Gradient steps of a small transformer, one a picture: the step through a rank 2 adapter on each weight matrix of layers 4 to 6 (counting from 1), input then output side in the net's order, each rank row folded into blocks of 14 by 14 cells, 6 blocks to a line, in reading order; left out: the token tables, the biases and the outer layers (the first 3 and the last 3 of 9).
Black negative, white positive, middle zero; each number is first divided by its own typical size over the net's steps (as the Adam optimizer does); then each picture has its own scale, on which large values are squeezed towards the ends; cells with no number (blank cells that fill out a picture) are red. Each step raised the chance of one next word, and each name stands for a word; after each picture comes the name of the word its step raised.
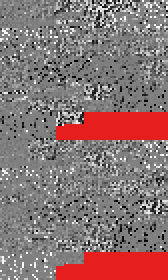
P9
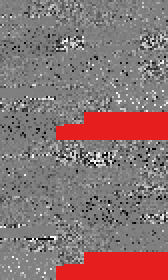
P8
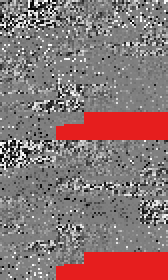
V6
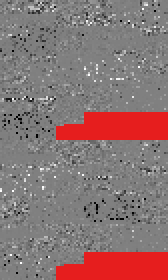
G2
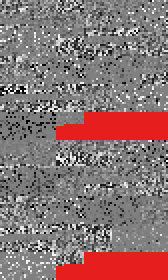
V6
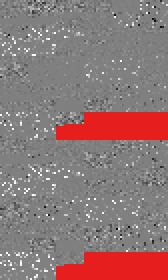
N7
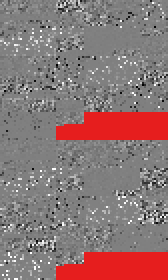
N7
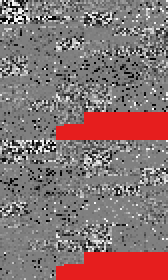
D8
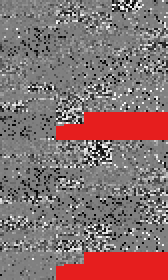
D8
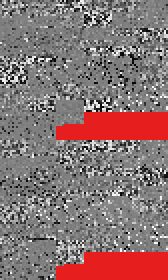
D8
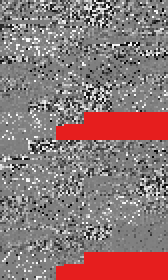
P9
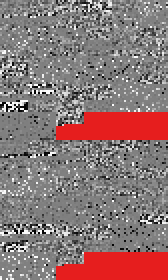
P9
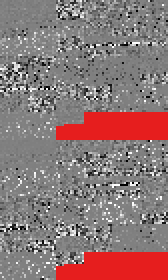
N7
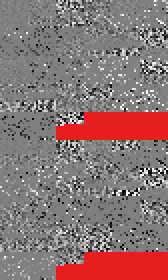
G2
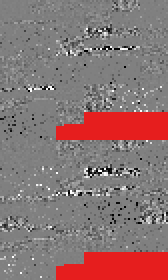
P8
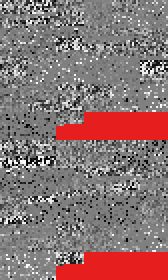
V6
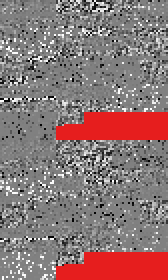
P9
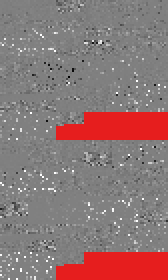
N7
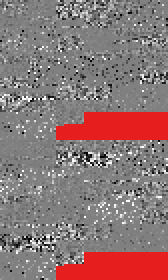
N7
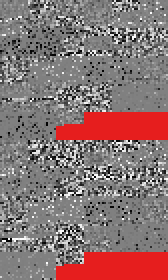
P8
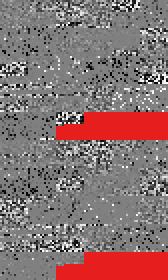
D8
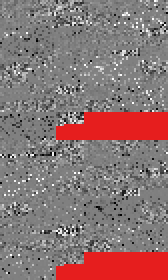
G2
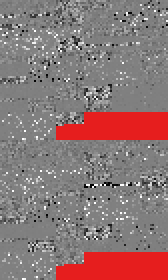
N7
